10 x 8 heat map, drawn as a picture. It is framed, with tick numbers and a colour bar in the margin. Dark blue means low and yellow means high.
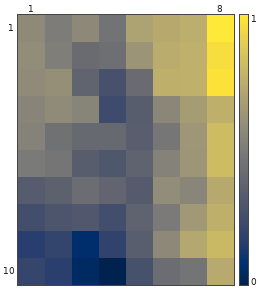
Grain: streaks running down. Stripes: none. Slope: up to the top right. Ninth with the highest average: top right. Average level on the scale: 50%.
